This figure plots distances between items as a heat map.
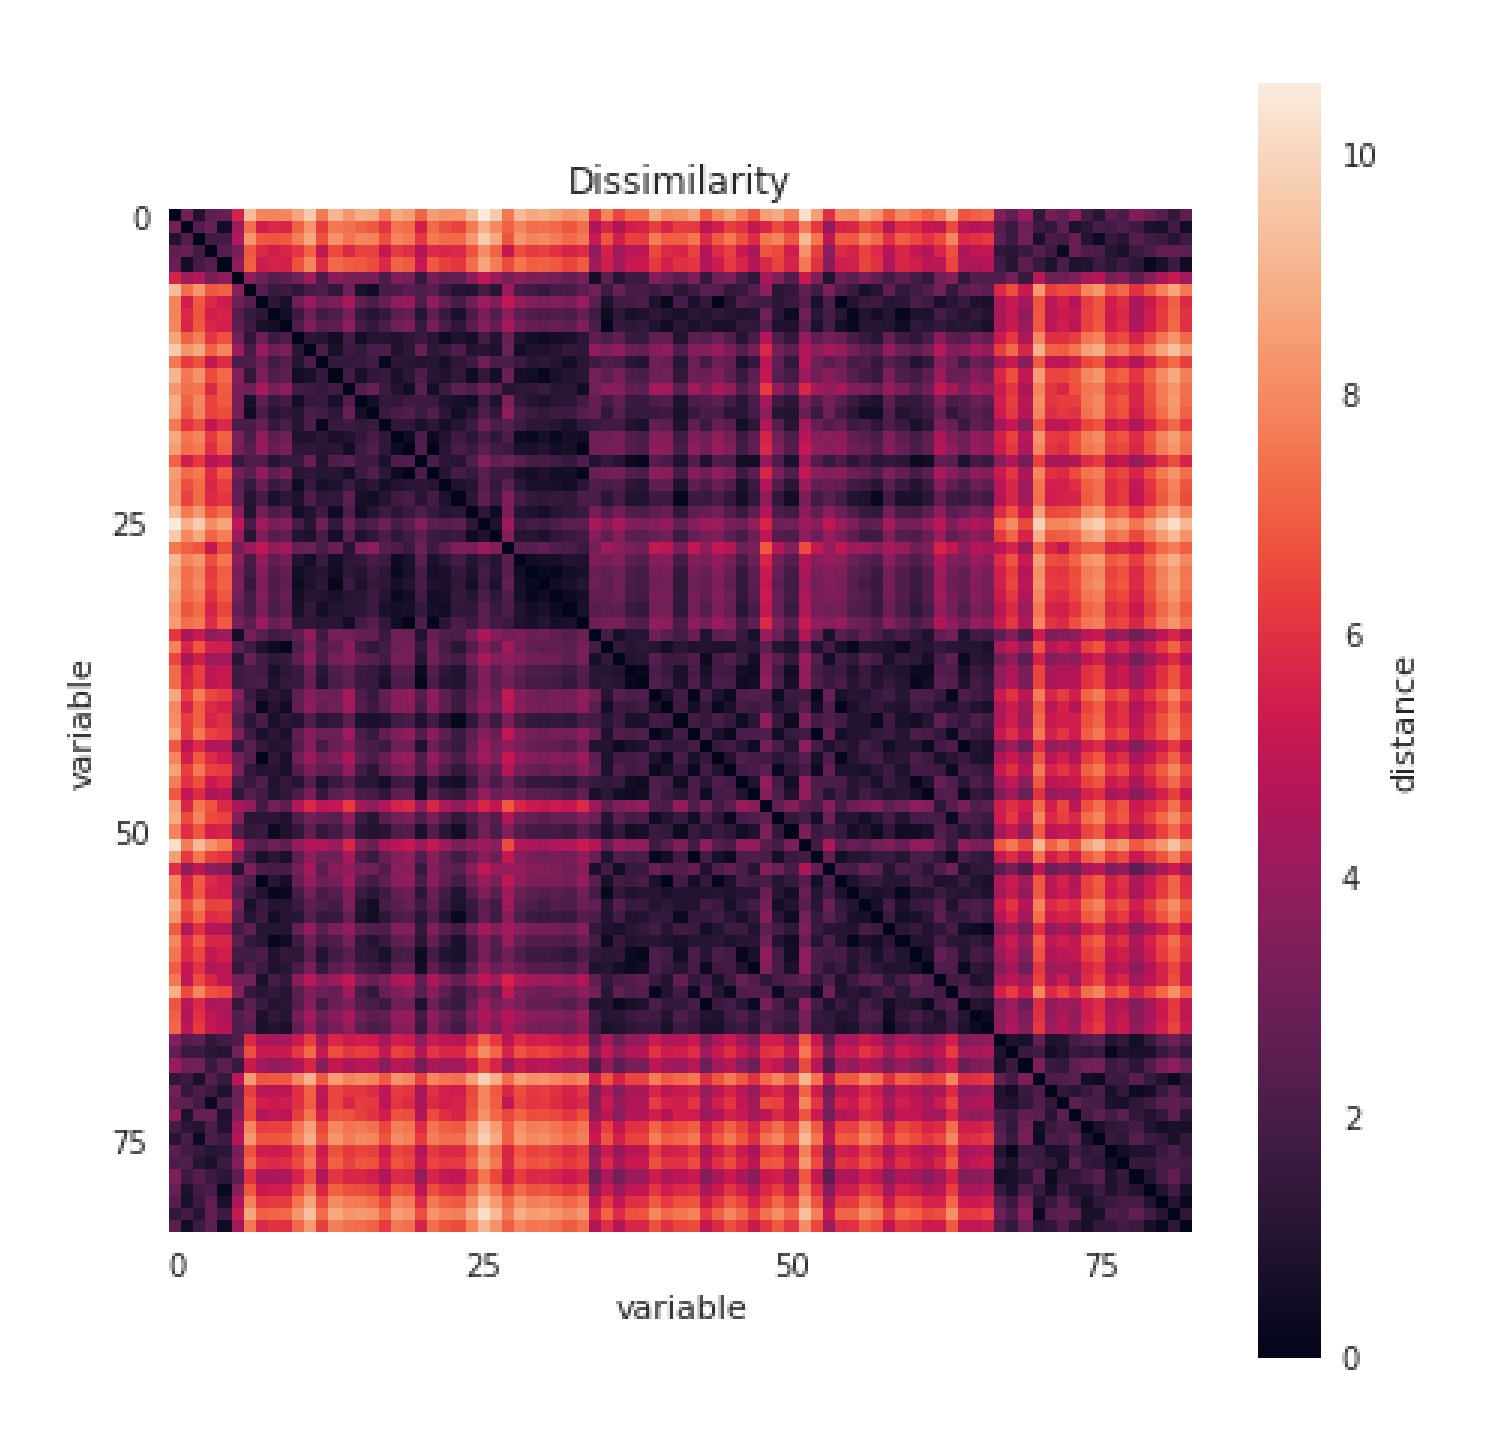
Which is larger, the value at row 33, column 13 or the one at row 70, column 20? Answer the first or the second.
the second
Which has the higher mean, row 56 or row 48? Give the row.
48
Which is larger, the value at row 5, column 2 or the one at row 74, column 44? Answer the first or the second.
the second
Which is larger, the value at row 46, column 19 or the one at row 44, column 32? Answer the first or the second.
the second
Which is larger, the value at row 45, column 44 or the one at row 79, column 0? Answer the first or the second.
the second
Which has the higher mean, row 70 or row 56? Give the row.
70
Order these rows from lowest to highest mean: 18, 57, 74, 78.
57, 18, 78, 74
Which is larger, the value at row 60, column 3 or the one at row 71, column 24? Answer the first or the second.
the second
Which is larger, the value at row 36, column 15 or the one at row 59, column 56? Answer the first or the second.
the first
